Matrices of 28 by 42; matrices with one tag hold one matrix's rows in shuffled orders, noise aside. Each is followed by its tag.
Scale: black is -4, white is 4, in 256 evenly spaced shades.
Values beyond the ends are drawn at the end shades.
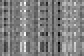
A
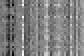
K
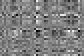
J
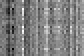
K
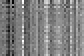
K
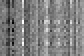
K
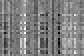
A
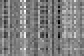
A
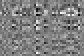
J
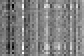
K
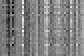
K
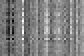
K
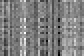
A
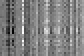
K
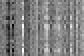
K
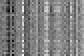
K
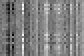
K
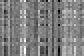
A
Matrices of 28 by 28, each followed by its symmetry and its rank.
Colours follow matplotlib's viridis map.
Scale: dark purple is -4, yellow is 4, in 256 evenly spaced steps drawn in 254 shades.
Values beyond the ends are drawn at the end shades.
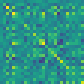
symmetric, rank five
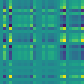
neither, rank one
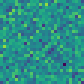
symmetric, full rank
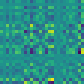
antisymmetric, rank two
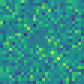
symmetric, full rank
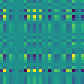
neither, rank one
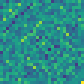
symmetric, full rank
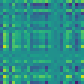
antisymmetric, rank two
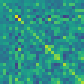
symmetric, rank five
